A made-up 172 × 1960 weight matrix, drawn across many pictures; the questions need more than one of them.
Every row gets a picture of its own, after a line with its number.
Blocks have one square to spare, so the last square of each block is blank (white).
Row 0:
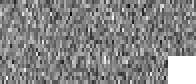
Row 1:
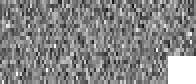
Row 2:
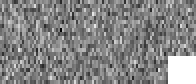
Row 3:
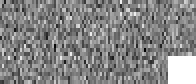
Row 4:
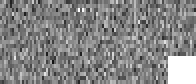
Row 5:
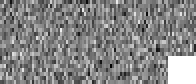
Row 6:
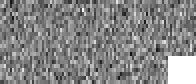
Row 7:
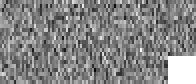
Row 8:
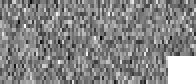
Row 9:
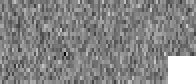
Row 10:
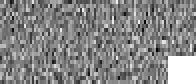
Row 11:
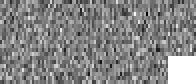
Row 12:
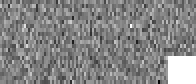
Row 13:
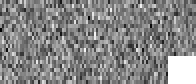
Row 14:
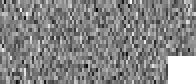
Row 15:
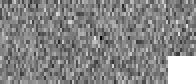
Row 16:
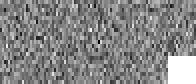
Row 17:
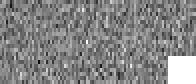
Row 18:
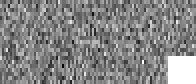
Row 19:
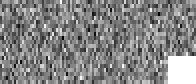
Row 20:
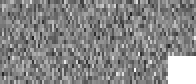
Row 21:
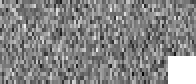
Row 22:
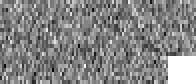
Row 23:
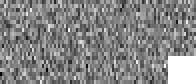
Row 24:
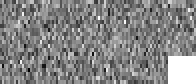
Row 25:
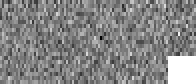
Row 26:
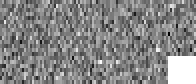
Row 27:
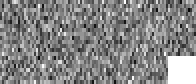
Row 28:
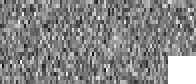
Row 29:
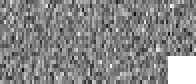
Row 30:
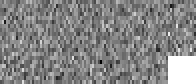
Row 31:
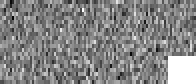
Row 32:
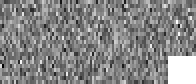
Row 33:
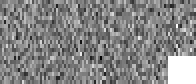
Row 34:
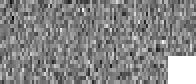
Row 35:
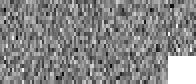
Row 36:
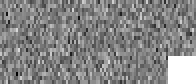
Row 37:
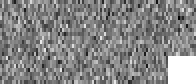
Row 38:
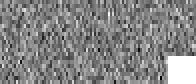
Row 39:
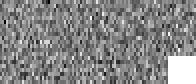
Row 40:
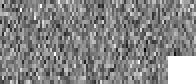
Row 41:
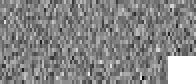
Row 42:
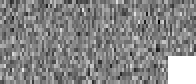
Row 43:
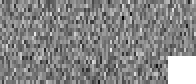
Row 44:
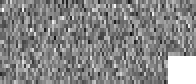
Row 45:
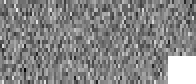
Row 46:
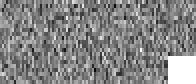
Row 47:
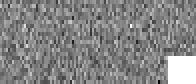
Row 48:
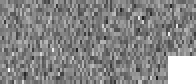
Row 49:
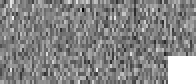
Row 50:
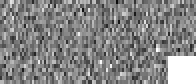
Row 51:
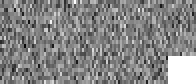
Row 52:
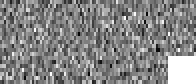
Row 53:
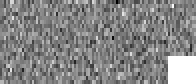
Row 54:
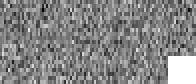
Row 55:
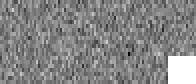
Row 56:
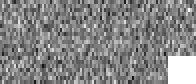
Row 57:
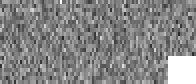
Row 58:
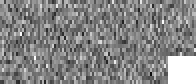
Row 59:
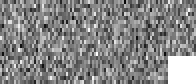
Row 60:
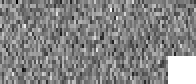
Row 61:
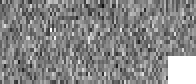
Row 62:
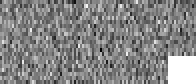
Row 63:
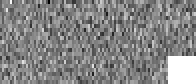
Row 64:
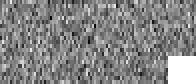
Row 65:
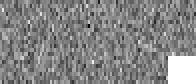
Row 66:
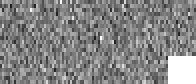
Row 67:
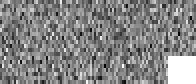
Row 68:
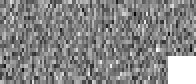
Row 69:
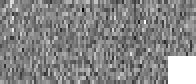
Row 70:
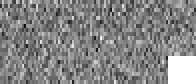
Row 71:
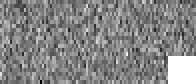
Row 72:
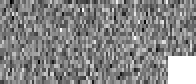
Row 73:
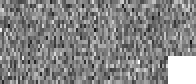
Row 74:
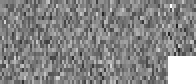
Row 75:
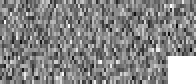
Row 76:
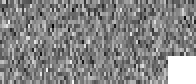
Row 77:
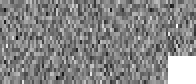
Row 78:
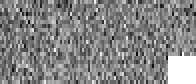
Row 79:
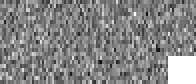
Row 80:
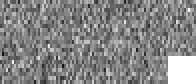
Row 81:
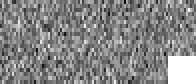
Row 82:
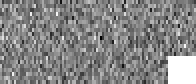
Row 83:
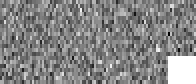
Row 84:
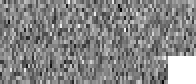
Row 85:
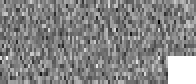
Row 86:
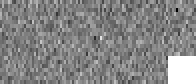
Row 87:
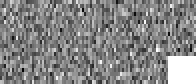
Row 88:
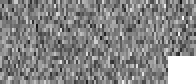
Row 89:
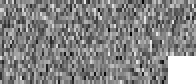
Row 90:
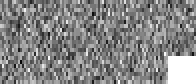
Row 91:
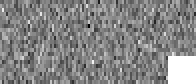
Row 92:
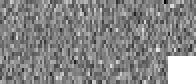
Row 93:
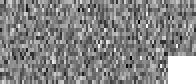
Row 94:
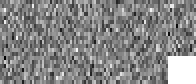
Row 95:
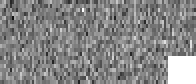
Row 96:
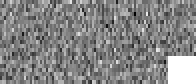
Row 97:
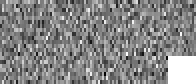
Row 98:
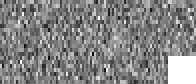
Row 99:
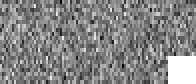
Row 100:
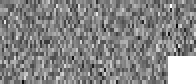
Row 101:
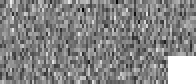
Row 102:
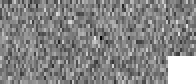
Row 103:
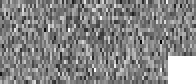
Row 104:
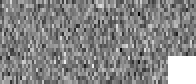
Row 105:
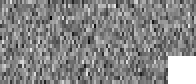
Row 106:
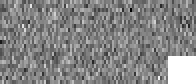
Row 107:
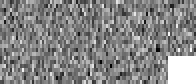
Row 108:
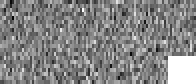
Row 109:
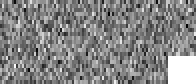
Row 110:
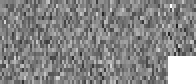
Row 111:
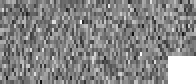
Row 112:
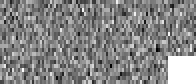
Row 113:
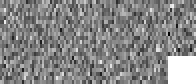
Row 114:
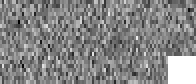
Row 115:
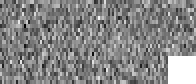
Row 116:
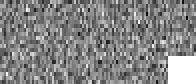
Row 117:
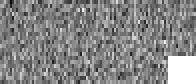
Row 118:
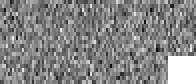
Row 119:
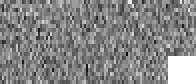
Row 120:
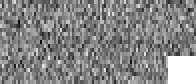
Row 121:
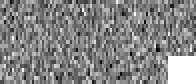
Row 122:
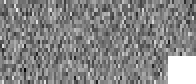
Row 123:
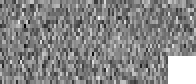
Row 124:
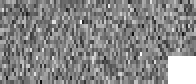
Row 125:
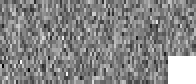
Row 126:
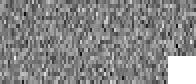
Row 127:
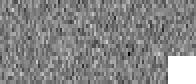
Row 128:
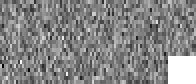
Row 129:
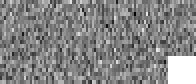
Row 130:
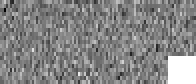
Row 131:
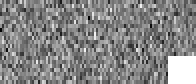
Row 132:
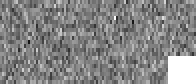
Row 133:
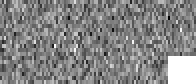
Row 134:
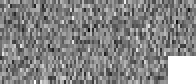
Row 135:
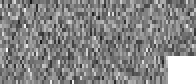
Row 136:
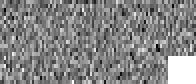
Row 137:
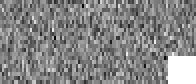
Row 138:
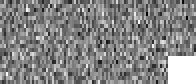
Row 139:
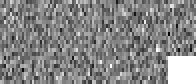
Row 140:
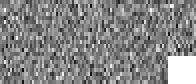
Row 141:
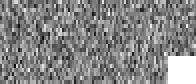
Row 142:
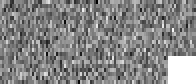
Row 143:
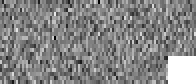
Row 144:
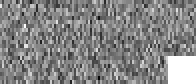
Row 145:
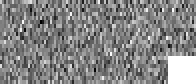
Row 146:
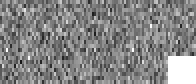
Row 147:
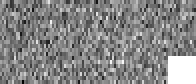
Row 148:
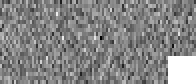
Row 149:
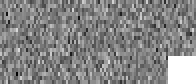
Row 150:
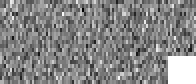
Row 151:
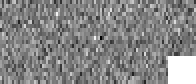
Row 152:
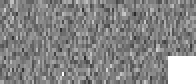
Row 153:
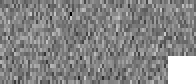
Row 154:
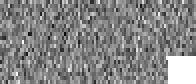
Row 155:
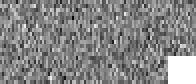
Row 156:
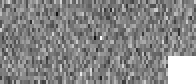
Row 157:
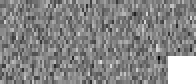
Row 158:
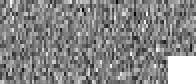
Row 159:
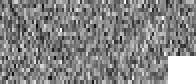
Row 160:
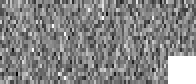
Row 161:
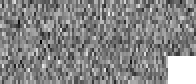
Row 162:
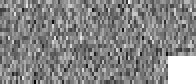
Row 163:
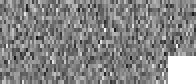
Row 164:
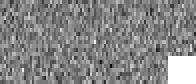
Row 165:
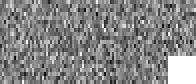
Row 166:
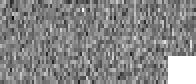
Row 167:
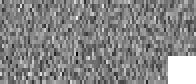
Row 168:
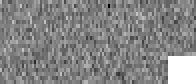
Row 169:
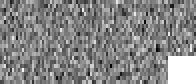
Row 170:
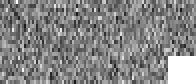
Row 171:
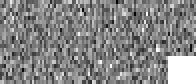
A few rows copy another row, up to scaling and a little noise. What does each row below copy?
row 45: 122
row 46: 7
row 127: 55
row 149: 36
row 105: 64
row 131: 13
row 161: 120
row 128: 125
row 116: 138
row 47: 12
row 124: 111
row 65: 91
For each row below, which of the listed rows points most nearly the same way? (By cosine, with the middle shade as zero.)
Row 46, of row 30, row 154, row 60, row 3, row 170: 154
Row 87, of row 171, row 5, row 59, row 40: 171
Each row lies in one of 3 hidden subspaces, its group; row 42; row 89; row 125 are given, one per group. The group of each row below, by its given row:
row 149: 89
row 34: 42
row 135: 125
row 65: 89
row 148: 125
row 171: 42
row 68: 42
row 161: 125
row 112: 42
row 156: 125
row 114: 125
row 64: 89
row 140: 42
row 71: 89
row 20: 89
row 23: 89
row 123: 125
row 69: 42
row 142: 42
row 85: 89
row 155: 125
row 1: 89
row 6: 42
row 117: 42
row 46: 89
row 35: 42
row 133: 89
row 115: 125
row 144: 125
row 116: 42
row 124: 89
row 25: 125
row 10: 42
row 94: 42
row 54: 125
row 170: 125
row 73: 89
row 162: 89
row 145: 89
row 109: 125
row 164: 42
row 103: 89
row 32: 125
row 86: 125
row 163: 42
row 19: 125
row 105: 89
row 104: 89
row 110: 42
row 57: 125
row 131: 125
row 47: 125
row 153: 89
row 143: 89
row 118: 42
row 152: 42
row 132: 125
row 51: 89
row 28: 125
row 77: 42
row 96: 42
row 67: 125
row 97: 89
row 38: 125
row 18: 125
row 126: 42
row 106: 89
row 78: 89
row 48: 42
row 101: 42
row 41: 42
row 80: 125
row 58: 89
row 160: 89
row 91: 89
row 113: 42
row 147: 42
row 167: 89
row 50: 42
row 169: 42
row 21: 125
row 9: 125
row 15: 125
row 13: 125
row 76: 89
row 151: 125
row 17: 42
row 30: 42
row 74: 42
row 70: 125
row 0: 89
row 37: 125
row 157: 42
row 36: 89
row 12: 125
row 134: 125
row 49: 42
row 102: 125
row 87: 42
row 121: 42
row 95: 42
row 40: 89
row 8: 125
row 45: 89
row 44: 89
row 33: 42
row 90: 125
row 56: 125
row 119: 89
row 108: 42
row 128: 125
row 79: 42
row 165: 42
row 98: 125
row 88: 125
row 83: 42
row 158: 42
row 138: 42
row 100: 42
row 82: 125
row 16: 42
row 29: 42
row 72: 42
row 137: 89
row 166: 42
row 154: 89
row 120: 125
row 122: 89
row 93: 42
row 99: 125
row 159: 125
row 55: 125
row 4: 42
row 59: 125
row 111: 89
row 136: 42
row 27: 125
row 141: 125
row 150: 42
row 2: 125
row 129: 42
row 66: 125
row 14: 89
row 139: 42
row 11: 42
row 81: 125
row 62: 89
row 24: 125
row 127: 125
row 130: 42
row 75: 42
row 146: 125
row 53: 42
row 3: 89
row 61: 89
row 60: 125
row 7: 89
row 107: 42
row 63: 89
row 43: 89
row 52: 42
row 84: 89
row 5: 42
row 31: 42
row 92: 42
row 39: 42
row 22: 89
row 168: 89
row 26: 42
